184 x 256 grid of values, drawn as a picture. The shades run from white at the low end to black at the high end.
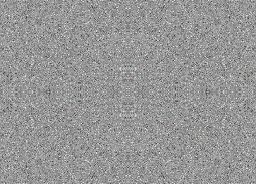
It mirrors both left to right and top to bottom. No seam splits the table. On average the colour sits 40% of the way up the scale. The grain is fine, like static. No single row or column stands out from its neighbours.
